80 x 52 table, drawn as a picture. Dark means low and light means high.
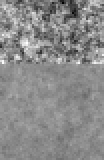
Stripes: none. Histogram: heavy tails on both sides. Grain: blotchy. Seam: horizontal, 40% of the way down, the bottom part calmer. Mirror symmetry: none.
